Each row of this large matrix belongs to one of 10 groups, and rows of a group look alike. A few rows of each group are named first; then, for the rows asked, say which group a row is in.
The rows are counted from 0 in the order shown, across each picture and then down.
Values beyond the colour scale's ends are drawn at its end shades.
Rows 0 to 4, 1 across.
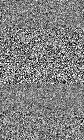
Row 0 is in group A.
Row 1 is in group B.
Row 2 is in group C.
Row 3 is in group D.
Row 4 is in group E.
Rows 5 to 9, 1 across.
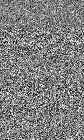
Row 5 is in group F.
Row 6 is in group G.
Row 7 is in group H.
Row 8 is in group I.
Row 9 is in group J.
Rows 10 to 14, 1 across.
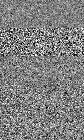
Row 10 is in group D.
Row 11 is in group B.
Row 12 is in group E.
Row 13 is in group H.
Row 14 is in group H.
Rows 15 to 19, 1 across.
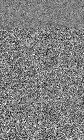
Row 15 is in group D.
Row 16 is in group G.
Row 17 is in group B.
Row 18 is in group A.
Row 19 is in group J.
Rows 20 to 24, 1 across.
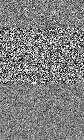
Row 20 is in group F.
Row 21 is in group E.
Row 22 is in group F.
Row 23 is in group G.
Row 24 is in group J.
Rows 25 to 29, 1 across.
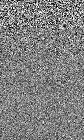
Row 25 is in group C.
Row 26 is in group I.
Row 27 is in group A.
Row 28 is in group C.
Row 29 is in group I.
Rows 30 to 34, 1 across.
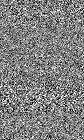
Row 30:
F
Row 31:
B
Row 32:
F
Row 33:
H
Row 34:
D
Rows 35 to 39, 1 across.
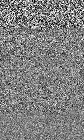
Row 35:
F
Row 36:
D
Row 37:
E
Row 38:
A
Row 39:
H
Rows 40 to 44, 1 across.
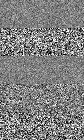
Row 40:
I
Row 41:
D
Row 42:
C
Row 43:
A
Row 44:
G
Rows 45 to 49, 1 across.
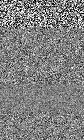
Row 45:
C
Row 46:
J
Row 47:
F
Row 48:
E
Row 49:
G
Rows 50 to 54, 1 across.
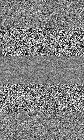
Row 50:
D
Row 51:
E
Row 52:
G
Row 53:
C
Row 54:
C
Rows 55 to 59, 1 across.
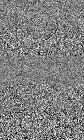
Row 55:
C
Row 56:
H
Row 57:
F
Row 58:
B
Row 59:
J
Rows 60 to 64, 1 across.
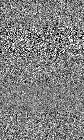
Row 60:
J
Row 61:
I
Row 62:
H
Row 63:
J
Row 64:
H
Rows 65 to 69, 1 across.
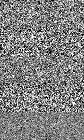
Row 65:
E
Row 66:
D
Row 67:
B
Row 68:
E
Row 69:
F
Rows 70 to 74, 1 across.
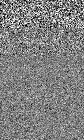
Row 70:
E
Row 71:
F
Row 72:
C
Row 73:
D
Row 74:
B
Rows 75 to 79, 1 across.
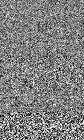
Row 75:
H
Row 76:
A
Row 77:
J
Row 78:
G
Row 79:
E
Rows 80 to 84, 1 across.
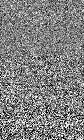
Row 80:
H
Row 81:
J
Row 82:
A
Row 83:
H
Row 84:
D
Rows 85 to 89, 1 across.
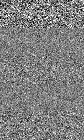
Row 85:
G
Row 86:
F
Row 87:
F
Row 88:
J
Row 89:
G
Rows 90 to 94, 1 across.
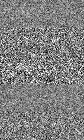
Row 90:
D
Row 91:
F
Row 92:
D
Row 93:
A
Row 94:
F
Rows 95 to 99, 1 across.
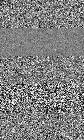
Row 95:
E
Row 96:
A
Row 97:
G
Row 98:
A
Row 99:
I
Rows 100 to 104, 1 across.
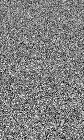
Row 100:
C
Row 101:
F
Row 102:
D
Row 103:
B
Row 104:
H
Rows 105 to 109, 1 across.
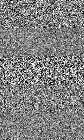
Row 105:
B
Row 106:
H
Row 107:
E
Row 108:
E
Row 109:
E
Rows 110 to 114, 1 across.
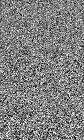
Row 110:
J
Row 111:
J
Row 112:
B
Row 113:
C
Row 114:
G
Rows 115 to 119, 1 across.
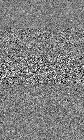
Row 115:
D
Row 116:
G
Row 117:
A
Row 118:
C
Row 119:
E
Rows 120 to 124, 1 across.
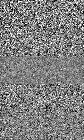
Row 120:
B
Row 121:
H
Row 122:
A
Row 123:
H
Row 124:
A
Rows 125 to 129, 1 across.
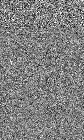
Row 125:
B
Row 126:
G
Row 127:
H
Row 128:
A
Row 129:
H
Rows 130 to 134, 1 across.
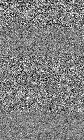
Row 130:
G
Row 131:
G
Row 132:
F
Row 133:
D
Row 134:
H
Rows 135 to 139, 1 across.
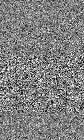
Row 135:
E
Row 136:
G
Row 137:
C
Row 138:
G
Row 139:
E
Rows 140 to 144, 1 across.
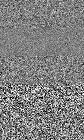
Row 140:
F
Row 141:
C
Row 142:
A
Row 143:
G
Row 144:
E
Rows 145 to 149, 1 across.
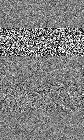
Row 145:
H
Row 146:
I
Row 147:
A
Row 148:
I
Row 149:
G
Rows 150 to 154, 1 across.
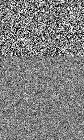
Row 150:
I
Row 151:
I
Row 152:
E
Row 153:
F
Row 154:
C
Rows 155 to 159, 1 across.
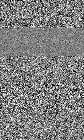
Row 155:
J
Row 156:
F
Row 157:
B
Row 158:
I
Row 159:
H
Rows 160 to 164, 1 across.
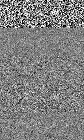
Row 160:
F
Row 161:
C
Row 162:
G
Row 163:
F
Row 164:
D
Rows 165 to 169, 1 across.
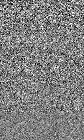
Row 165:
G
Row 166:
D
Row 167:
F
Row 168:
J
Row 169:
I
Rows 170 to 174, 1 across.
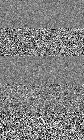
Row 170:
H
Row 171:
B
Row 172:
H
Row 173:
H
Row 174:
E
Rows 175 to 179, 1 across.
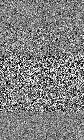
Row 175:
J
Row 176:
I
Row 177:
E
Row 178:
A
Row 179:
C
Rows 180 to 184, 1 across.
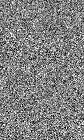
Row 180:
J
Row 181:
H
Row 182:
C
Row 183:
B
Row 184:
C
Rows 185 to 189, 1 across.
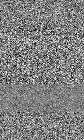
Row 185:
B
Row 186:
C
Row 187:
J
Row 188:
G
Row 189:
E
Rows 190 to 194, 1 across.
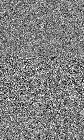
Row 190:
B
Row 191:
E
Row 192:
B
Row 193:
G
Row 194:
H
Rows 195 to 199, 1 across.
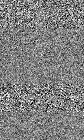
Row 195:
C
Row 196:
B
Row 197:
E
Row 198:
G
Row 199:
G
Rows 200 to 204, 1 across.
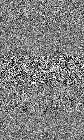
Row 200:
F
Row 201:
J
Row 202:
F
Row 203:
J
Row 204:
H
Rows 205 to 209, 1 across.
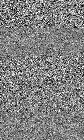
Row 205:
B
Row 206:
G
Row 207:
A
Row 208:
E
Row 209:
G
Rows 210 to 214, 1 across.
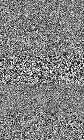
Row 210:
F
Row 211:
C
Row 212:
E
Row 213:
C
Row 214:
B
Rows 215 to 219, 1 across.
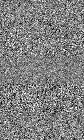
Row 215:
D
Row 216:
H
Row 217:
H
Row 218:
J
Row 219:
B
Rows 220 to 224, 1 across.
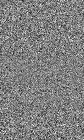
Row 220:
A
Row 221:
I
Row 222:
A
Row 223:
G
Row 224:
A
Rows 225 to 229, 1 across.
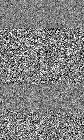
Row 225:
I
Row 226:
H
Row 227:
F
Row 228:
E
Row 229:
C
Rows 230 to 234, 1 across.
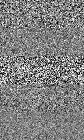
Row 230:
E
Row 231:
H
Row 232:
C
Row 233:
H
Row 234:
H
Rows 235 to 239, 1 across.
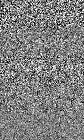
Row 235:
A
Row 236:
H
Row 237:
D
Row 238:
J
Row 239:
I
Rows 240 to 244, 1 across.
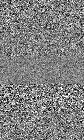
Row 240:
G
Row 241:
E
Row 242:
C
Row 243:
B
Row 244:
G
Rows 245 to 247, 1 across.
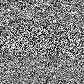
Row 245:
G
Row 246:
I
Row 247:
G
